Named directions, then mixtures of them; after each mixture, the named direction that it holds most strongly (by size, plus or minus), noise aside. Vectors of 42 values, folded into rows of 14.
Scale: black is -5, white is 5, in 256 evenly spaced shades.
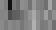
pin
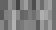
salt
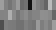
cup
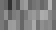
pin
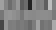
cup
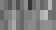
salt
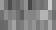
salt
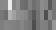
pin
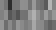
pin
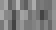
salt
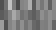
salt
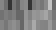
pin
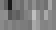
pin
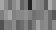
cup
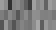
cup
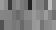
cup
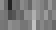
pin
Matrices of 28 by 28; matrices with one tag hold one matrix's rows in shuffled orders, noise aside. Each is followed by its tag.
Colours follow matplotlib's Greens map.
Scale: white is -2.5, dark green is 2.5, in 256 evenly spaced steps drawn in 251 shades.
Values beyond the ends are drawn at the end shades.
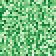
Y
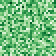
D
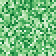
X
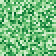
D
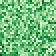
Y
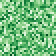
X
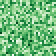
D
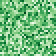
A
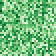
Y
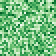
A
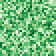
D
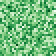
D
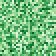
D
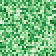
A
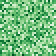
Y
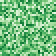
A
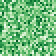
Y
